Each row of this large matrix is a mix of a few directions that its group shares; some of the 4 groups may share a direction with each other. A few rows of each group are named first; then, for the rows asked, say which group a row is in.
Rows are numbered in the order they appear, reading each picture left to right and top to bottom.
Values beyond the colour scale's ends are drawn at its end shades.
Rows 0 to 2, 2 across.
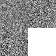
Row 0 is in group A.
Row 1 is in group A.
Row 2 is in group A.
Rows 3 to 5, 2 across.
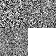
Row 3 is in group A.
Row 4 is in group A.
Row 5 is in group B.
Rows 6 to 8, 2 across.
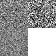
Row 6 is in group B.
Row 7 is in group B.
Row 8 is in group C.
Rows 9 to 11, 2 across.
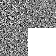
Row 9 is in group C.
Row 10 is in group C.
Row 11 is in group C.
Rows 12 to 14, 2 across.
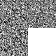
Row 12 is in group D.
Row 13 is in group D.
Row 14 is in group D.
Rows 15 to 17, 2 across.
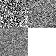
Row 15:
C
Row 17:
A
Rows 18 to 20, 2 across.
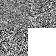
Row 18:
D
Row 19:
A
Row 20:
B
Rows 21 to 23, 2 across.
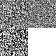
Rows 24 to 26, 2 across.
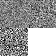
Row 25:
D
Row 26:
C
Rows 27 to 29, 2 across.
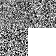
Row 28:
B
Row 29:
D
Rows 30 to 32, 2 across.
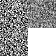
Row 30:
C
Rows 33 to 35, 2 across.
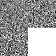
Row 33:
A
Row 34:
C
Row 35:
D
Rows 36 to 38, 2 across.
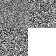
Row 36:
C
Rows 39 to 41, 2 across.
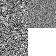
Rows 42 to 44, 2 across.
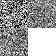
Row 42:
A
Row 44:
D
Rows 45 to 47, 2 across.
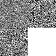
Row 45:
B
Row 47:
A
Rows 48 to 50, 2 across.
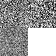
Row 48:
C
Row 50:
B
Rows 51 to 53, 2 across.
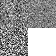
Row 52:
B
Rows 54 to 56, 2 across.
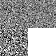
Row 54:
D
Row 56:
D
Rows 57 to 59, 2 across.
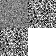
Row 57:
C
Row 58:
B
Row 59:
B
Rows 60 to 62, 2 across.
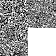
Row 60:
A
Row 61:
A
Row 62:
A
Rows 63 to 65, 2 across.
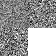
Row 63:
A
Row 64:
B
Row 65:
B
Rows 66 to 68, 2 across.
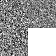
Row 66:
C
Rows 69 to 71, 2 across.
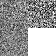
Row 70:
A
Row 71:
B
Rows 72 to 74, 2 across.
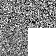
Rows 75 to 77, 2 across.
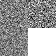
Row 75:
C
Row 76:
B
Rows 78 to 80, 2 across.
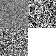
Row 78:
A
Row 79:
A
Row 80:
A
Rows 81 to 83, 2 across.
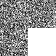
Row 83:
D
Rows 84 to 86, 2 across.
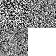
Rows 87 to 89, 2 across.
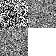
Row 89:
C
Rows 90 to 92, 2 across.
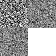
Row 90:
C
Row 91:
D
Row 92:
A
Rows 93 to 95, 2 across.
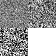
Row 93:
B
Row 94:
A
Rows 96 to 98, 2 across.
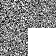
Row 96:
B
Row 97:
B
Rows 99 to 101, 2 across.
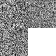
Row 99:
A
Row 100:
A
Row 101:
A
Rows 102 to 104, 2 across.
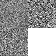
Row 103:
C
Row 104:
C
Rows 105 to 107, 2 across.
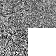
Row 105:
A
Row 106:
A
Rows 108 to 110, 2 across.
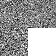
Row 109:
A
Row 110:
B
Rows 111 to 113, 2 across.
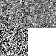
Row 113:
B
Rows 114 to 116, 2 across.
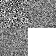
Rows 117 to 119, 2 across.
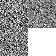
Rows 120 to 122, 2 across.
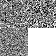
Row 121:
A
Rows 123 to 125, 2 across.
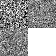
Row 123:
A
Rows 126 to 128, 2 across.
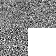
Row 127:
B
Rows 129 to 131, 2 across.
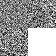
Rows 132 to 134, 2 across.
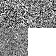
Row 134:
B
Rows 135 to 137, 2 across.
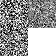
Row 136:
D
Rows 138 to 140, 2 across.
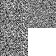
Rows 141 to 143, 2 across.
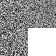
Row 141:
B
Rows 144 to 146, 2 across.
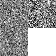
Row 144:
D
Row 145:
A
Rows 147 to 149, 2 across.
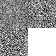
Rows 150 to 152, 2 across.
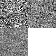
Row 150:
A
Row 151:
D
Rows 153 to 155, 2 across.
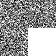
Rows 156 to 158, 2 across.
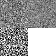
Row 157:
A
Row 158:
C
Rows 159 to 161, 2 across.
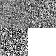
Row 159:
A
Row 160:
D
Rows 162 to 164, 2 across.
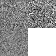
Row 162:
D
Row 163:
B
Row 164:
B
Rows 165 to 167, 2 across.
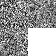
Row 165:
A
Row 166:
A
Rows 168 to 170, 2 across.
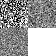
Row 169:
A
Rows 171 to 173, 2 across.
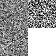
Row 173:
A
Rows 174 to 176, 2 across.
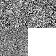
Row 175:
B
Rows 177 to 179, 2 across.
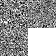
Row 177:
D
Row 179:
B
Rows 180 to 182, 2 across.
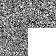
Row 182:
D
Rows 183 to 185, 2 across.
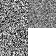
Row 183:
B
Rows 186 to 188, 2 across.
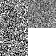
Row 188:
D
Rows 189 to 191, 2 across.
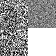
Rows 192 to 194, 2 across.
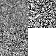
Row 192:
A
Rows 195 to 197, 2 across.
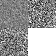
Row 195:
D
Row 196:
C
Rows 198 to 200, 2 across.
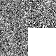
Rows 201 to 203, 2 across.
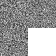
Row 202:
B
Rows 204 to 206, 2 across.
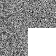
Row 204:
A
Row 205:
C
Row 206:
A
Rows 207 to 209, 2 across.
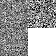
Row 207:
C
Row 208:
A
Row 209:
C
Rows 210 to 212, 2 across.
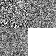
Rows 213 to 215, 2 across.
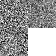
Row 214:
A
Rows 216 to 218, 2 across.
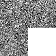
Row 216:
A
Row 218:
B
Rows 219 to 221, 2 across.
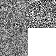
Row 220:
C
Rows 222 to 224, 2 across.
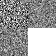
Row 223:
B
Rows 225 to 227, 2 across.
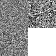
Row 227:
A
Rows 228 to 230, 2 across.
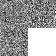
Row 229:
C
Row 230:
B
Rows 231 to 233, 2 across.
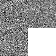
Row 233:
C
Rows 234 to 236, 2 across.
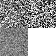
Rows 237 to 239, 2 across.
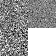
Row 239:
B
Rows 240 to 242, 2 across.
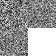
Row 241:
B
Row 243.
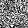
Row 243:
A
